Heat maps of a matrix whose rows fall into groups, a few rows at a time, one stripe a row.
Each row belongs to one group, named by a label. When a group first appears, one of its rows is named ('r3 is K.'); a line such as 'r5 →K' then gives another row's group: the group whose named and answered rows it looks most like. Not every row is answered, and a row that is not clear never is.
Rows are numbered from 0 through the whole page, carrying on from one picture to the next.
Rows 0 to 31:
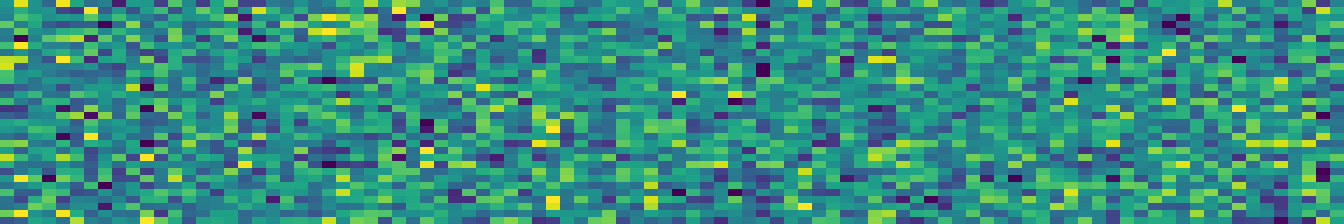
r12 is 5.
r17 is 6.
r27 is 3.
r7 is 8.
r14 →3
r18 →6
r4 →6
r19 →5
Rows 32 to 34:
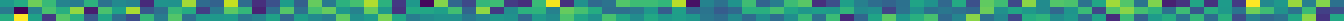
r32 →6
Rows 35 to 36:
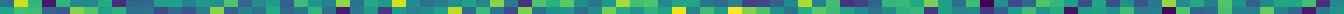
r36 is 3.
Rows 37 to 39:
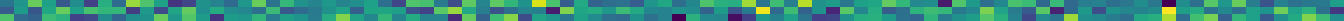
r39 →3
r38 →8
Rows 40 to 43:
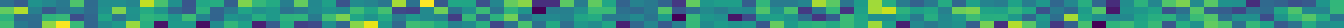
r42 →3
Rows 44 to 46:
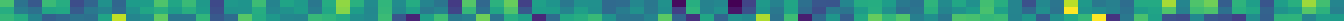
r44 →3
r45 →3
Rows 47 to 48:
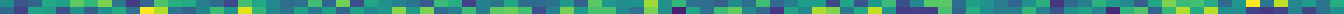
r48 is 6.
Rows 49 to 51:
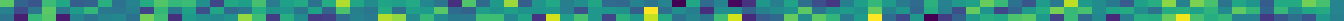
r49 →3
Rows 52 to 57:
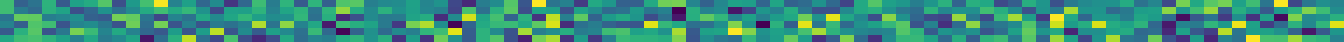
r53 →3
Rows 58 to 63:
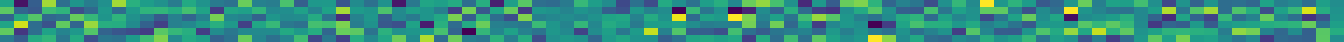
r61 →6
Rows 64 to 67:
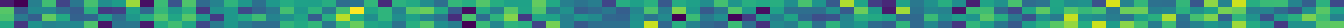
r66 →3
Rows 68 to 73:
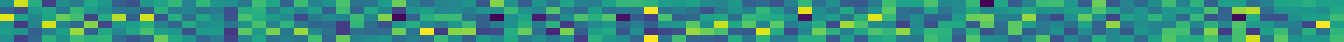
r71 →5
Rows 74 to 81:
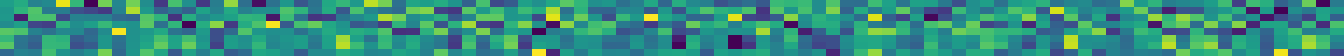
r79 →3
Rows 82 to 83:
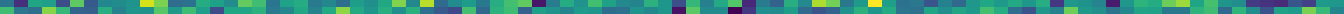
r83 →3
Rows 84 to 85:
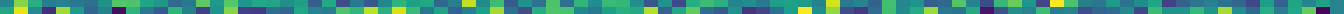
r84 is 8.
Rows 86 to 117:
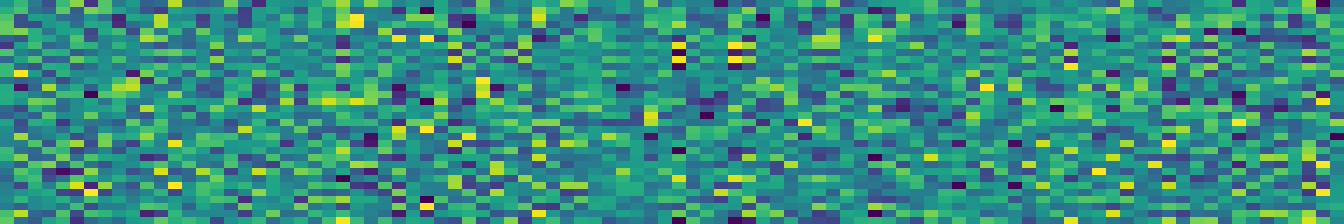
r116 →6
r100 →6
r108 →6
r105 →8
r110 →5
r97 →5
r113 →5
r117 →3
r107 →3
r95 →3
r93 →3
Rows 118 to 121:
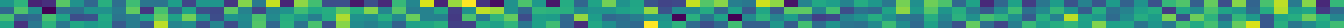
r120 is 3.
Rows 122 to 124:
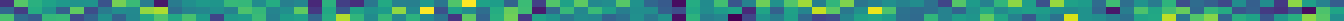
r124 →3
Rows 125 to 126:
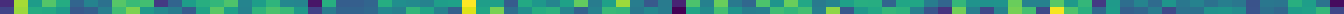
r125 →8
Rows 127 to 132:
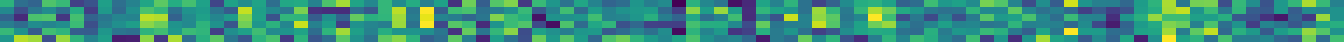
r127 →3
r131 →3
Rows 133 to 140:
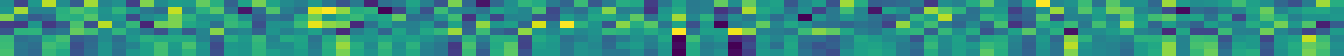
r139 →3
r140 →3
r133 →5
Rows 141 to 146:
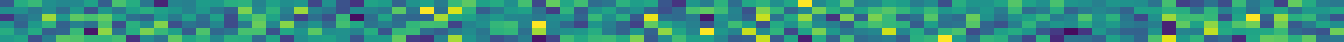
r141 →8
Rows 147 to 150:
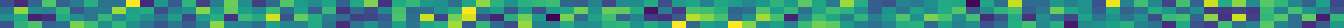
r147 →5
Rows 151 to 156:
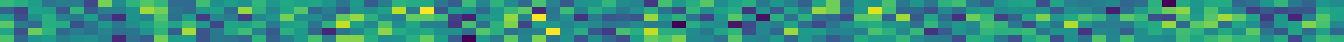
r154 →3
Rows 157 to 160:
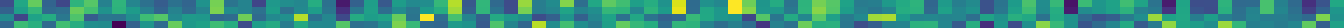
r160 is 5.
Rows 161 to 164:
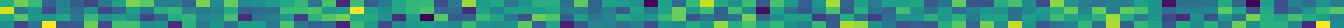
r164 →5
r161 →8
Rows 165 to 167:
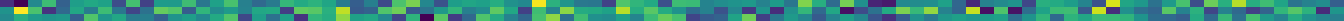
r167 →6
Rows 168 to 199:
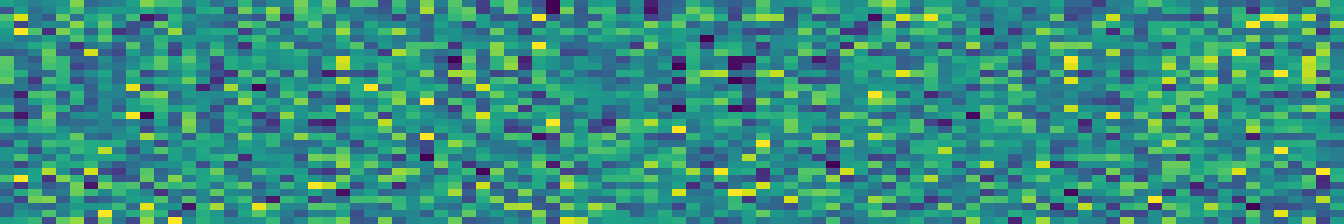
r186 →6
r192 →5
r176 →3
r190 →6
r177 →3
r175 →5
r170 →6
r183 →3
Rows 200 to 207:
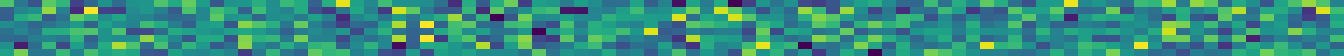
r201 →5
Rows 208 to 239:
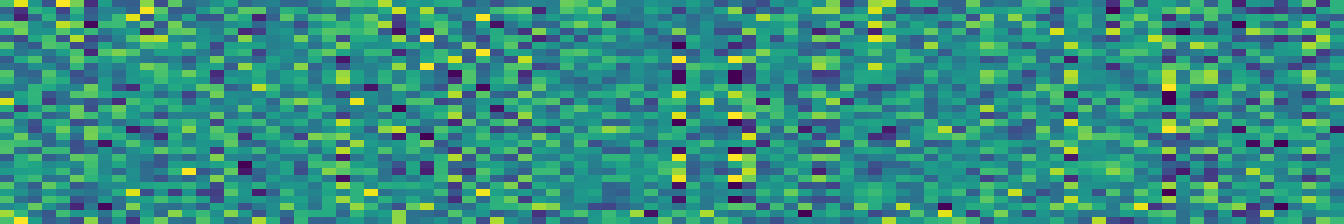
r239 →5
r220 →5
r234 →3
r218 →3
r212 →6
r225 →3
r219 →3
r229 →3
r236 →3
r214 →3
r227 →6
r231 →6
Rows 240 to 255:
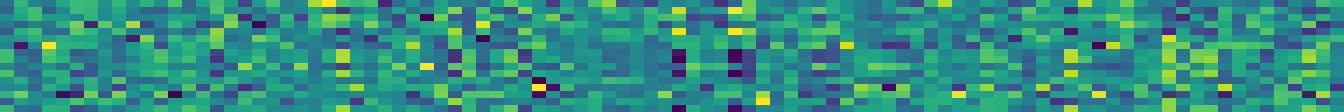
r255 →3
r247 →3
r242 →6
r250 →3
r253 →5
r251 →8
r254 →8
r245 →5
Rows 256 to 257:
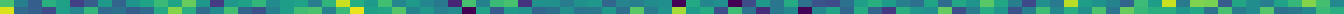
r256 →3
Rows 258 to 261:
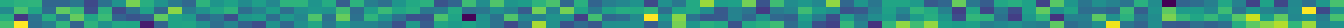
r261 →6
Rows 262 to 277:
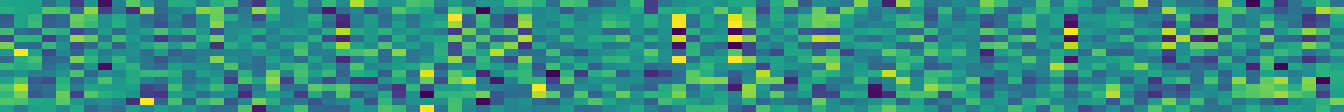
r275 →6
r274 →6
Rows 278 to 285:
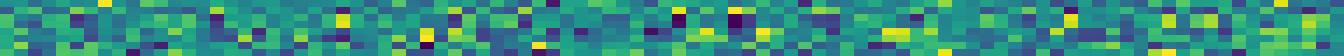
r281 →3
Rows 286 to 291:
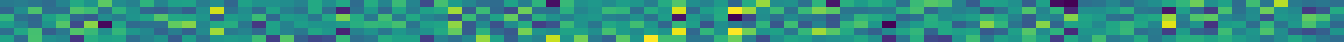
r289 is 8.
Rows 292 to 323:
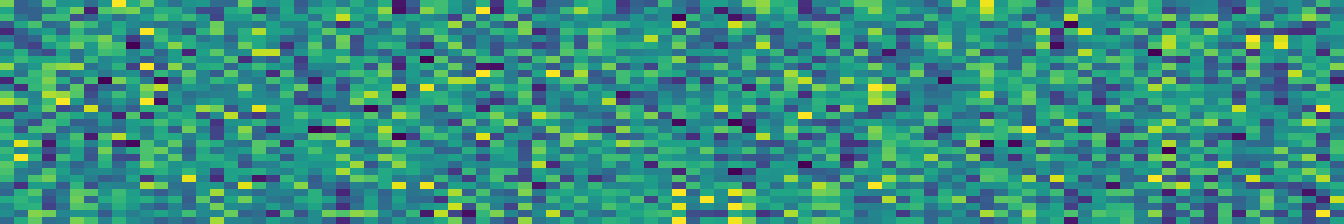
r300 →6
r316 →3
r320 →8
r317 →6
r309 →3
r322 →6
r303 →8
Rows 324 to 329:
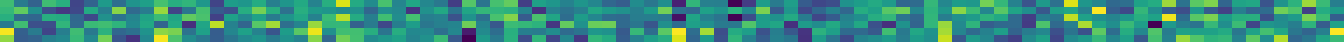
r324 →3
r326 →3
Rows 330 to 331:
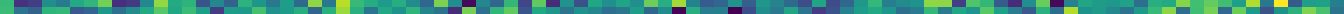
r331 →3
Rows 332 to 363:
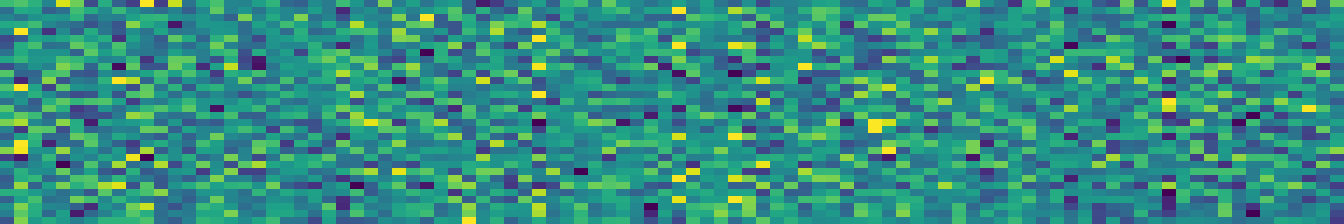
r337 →5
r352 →5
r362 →8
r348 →8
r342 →3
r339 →6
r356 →5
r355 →5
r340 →6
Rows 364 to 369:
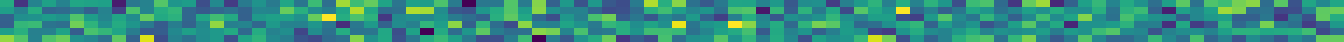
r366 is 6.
